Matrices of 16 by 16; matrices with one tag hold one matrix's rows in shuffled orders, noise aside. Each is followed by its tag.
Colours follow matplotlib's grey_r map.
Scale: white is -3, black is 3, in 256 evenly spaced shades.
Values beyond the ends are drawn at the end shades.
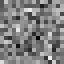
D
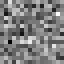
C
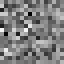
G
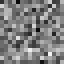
D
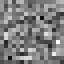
C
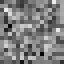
C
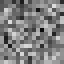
C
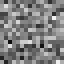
C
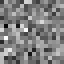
G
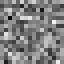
C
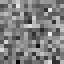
D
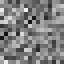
G
